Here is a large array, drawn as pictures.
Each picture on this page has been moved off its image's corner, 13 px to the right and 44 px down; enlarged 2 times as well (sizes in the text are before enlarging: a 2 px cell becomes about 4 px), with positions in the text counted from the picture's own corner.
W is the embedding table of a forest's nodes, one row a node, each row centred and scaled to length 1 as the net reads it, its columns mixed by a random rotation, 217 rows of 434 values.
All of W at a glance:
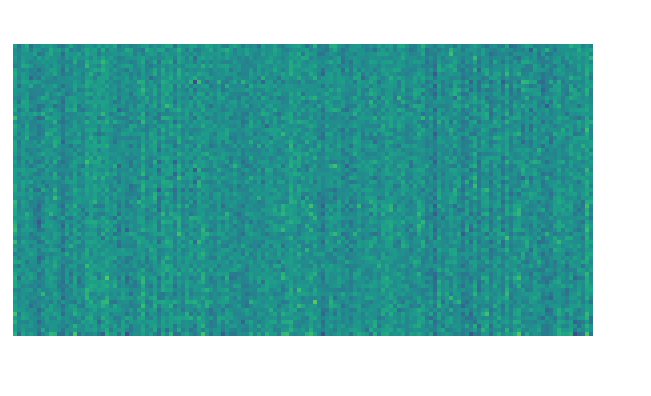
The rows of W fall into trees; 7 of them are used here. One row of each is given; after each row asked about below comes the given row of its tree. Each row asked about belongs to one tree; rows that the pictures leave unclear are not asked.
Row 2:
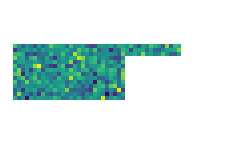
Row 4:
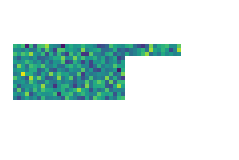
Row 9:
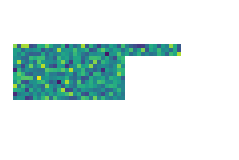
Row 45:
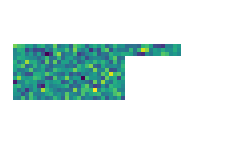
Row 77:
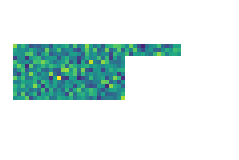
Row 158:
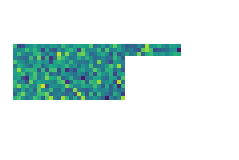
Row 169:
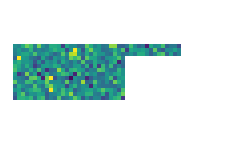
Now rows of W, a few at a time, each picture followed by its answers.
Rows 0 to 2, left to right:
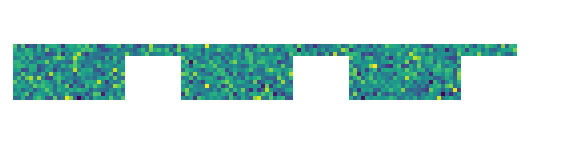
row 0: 4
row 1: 2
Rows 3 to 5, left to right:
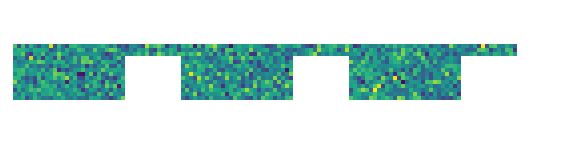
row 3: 158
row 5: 158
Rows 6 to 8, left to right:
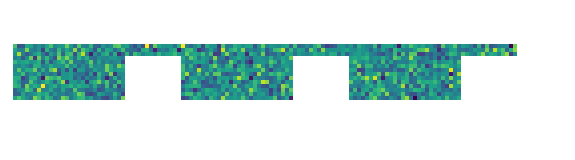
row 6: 158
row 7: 45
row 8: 4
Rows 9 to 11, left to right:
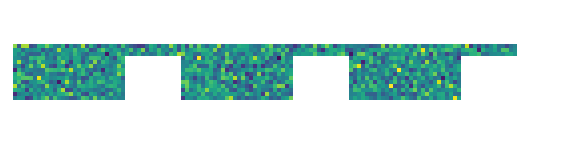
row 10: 158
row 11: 77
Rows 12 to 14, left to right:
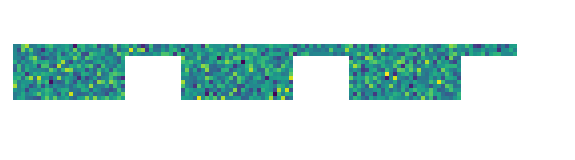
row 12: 9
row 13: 2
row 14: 77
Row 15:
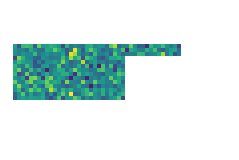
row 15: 169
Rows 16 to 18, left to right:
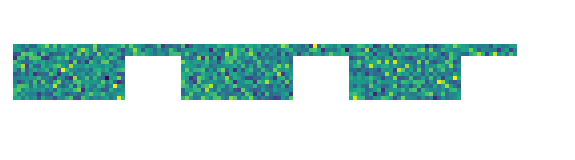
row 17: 158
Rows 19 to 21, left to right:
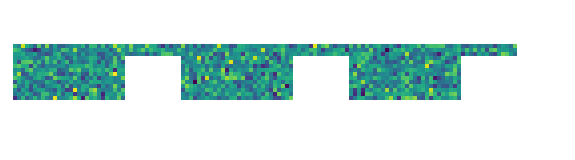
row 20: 158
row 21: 45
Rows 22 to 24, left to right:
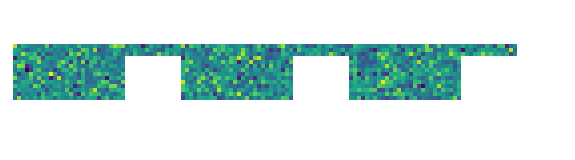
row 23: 169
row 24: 169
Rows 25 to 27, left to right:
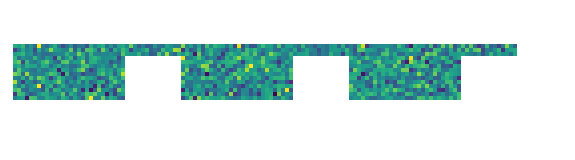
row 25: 2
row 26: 2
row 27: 9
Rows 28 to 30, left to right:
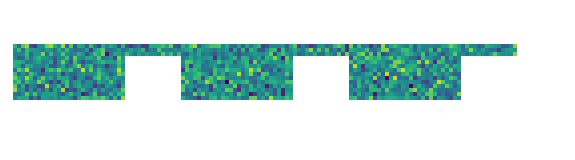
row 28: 9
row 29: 9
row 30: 77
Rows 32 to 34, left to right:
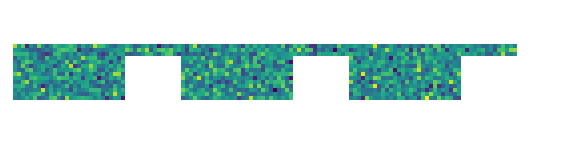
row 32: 45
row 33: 9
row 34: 2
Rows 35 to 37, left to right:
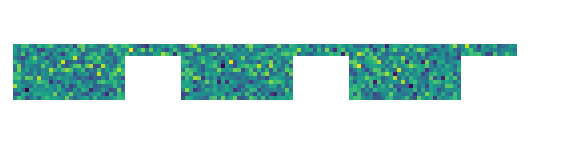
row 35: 9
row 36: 9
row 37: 77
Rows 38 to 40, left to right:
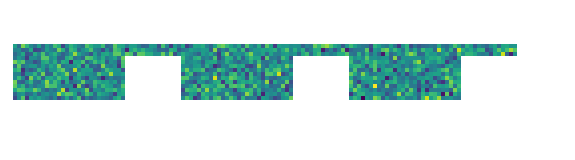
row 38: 169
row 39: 158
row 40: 2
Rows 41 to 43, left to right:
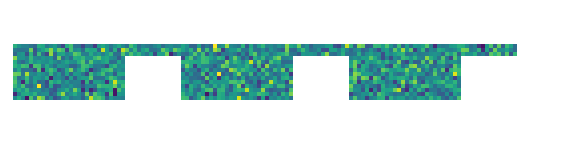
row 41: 2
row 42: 77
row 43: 9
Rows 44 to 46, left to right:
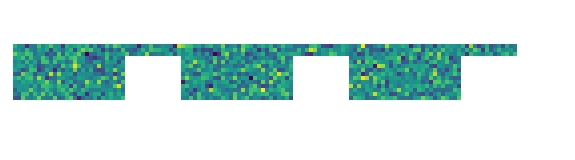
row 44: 4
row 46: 9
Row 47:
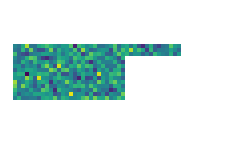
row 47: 9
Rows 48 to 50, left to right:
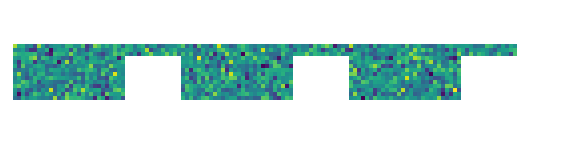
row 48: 45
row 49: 158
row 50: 2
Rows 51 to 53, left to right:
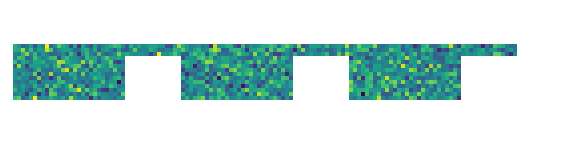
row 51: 77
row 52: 77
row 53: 169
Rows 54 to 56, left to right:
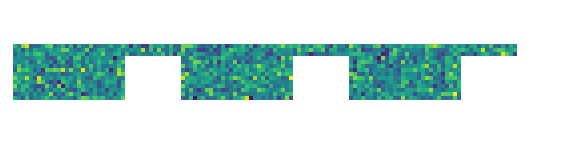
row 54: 9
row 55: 45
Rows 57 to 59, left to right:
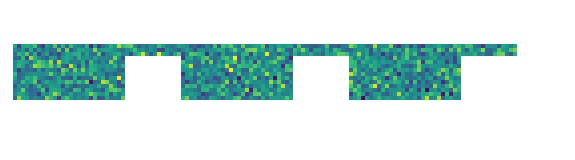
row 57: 77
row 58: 77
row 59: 2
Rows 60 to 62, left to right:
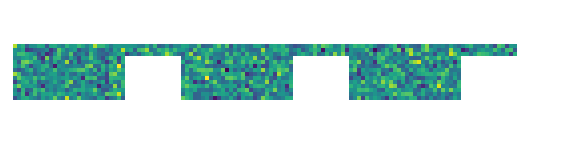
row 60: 45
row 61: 158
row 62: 169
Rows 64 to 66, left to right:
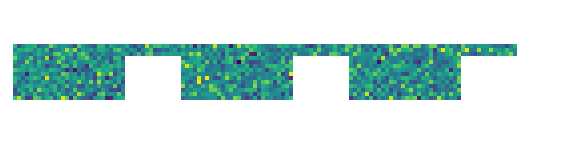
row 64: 158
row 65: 4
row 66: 45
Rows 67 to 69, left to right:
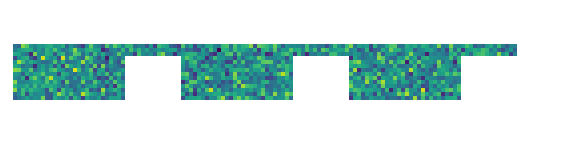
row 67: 169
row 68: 45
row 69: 169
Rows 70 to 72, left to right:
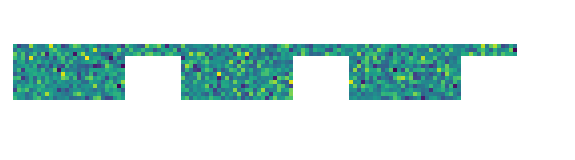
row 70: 158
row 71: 77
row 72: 158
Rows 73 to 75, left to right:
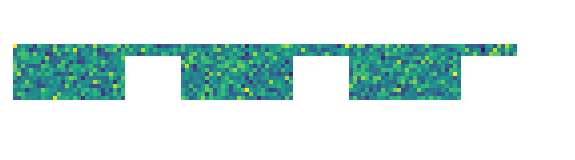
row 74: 77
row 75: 9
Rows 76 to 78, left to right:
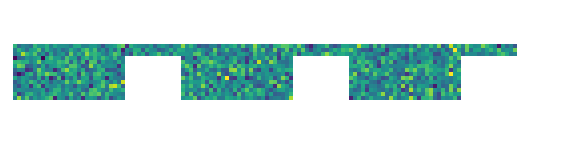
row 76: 77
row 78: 45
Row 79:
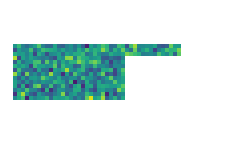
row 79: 2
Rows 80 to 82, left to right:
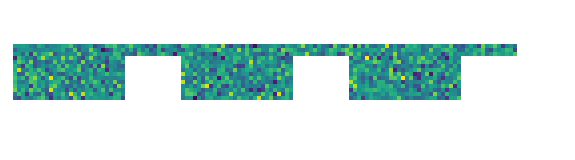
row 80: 169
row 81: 2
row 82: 158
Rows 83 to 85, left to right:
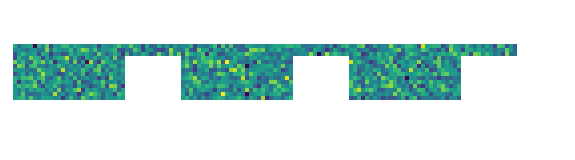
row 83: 77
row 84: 77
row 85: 169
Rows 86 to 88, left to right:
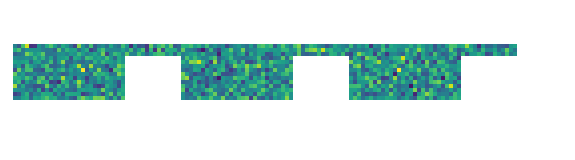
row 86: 9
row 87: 45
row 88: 77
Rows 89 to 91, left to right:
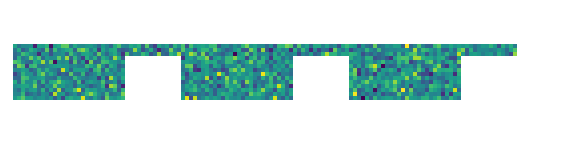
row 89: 77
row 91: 2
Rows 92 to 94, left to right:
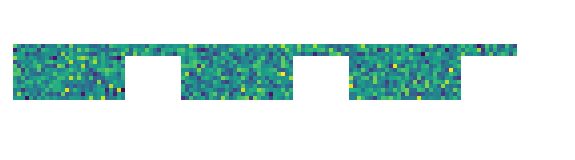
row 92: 2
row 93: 45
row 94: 9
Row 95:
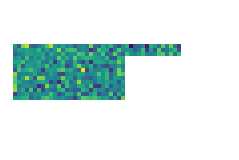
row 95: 9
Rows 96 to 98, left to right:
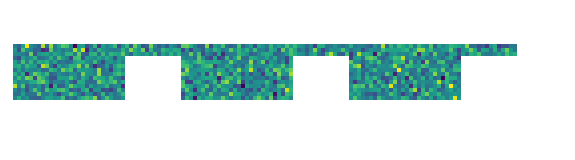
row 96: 9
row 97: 2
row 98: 77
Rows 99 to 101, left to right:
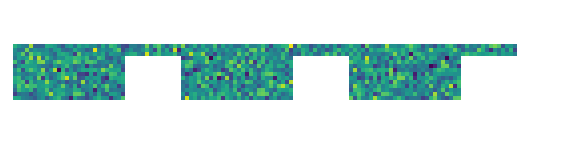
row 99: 158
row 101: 158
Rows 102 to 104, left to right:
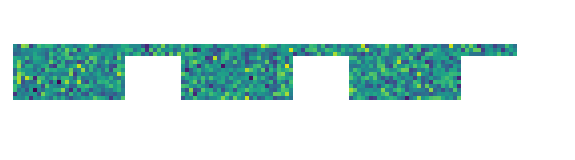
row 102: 9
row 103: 45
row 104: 9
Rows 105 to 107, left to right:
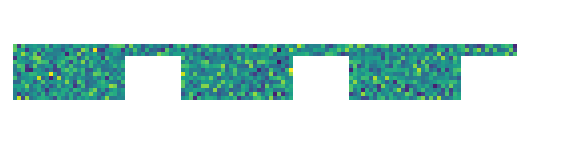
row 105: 77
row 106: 2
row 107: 9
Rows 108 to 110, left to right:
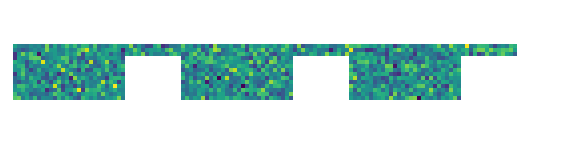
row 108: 77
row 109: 77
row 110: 45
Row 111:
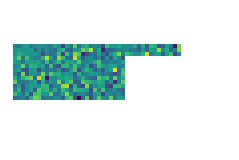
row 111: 4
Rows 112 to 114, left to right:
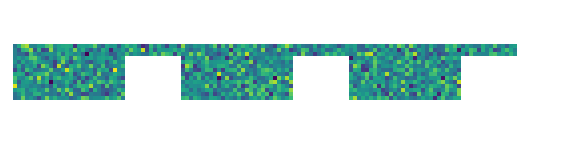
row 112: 9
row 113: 77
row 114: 77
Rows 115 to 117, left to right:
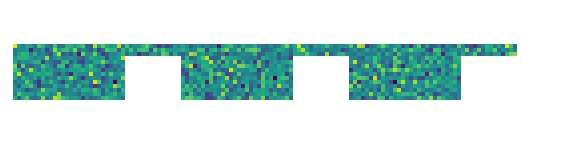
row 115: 45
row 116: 77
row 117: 9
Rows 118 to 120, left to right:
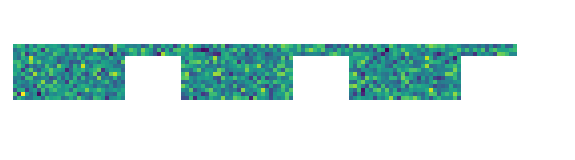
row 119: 45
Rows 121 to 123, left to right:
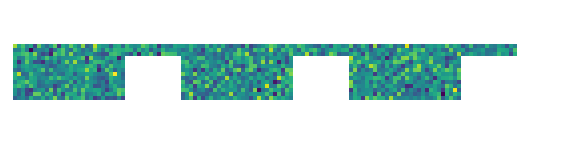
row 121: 45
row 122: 2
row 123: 2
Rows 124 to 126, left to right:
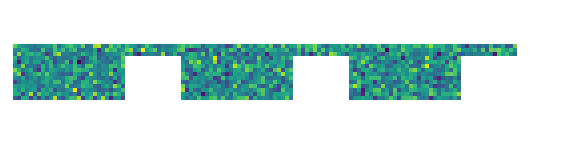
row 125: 45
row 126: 45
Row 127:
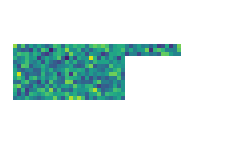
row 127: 45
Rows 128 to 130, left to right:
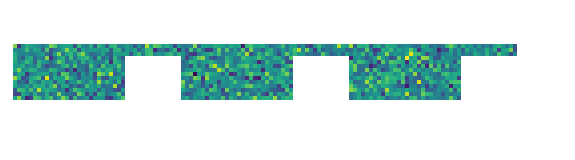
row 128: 158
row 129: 9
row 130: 169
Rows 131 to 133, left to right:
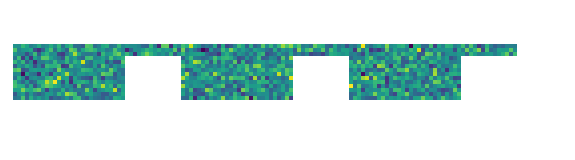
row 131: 169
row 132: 45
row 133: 9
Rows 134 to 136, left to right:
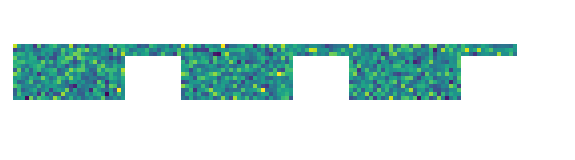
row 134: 2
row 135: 45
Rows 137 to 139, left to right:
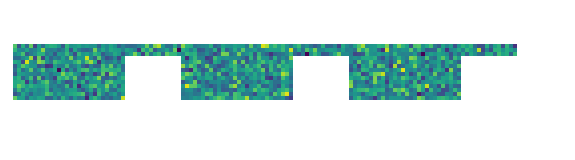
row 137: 158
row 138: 45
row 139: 9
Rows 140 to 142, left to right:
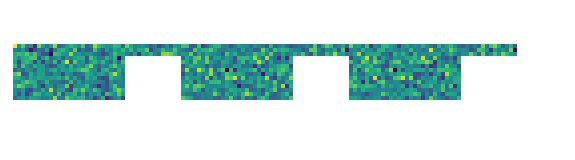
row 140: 45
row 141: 158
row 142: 158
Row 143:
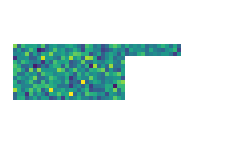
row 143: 169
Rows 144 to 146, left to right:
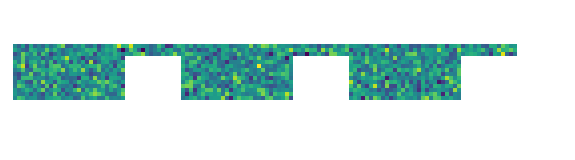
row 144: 77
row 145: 45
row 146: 2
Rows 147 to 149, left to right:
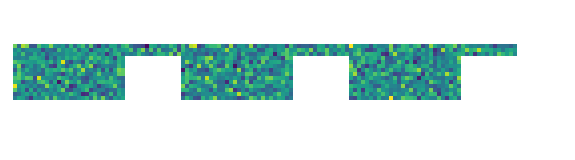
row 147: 9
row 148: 9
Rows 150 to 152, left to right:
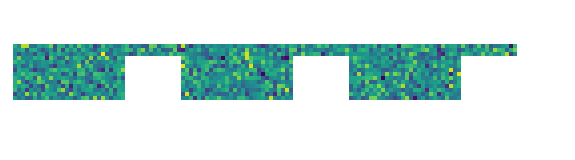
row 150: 9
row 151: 2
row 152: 4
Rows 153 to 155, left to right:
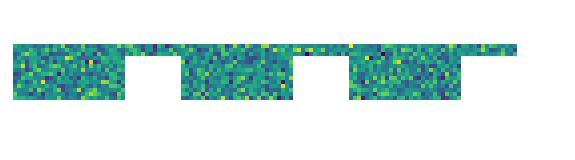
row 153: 77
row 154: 45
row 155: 158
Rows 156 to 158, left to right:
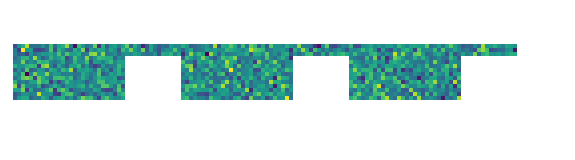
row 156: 9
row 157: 77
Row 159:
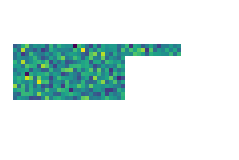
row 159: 9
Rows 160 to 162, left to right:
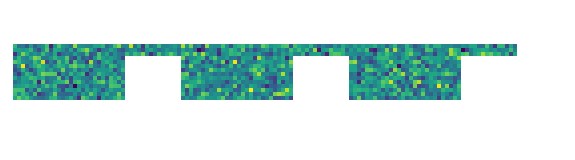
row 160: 77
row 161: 45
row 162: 169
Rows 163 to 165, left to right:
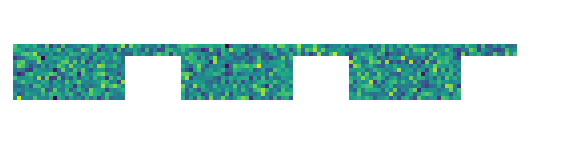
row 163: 77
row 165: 77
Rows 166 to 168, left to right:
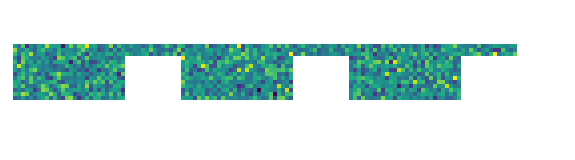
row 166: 4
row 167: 2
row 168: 77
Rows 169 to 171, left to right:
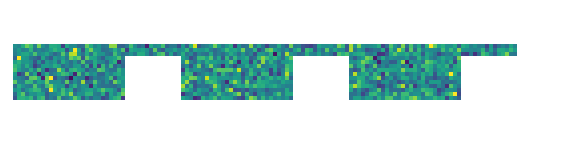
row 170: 9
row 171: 45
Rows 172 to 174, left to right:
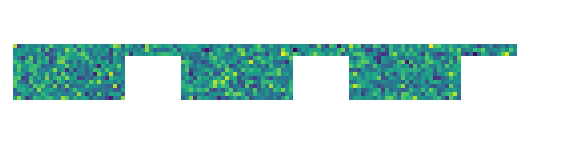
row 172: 158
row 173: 169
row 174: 45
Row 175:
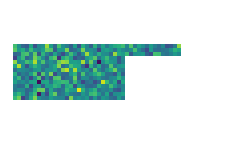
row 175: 77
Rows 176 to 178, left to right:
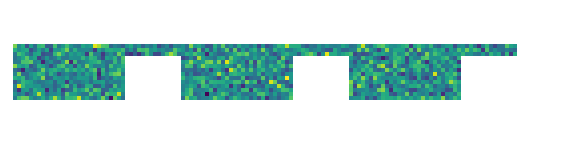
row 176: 45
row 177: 77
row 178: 9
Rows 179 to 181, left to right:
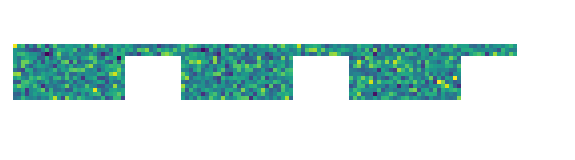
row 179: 45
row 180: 45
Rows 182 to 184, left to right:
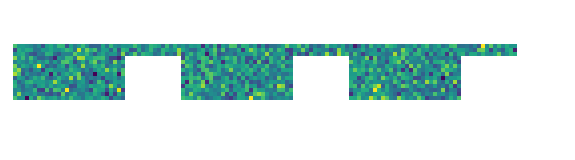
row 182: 2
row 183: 77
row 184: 158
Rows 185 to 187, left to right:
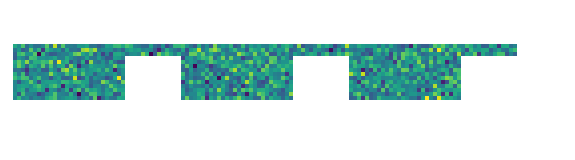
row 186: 77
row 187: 2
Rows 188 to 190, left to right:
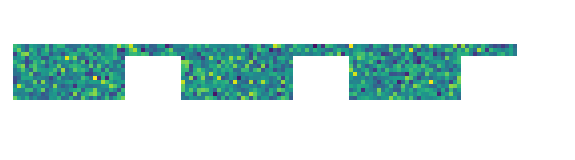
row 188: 77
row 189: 169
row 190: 45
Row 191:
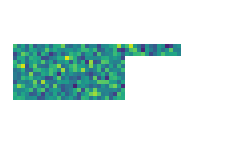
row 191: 77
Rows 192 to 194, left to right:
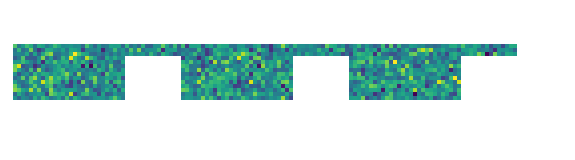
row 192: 169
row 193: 169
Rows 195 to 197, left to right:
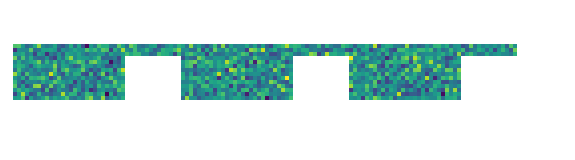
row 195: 2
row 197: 2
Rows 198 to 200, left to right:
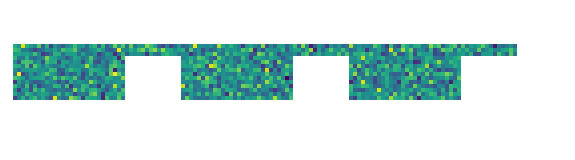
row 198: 45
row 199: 9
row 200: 45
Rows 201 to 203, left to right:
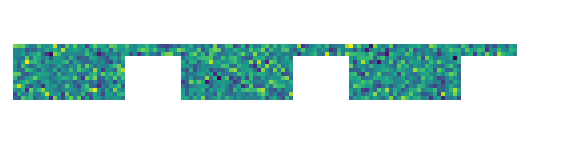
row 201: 45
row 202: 77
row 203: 45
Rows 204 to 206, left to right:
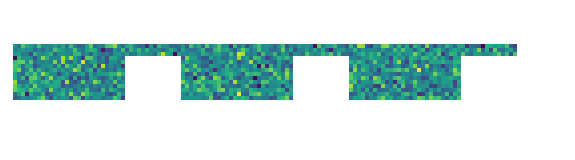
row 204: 169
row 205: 169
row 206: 9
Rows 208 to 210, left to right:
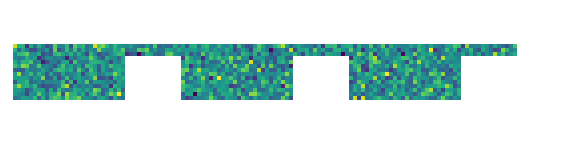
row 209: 169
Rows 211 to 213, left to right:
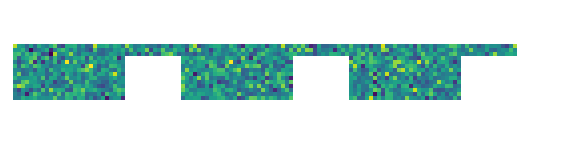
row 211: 45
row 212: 9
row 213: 77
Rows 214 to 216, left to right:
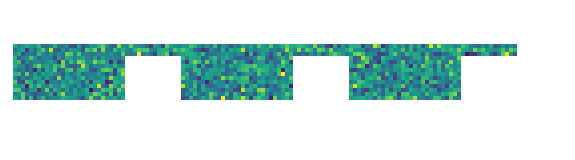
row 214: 2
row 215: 45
